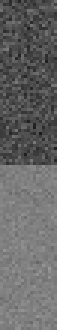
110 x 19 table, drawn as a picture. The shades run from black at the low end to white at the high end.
The table splits into 2 rows of 1 panel. Panel 1,1: low, fine-grained. Panel 2,1: middling, fine-grained, faint in contrast.
